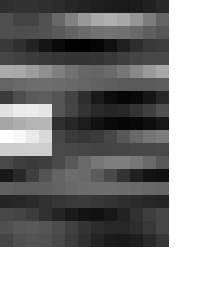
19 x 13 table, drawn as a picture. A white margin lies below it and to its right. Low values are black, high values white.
Histogram: skewed, a long tail of high values. Ninth with the highest average: middle left. Grain: streaks across. Odd patch: higher, in the middle left. Average level on the scale: 30%.
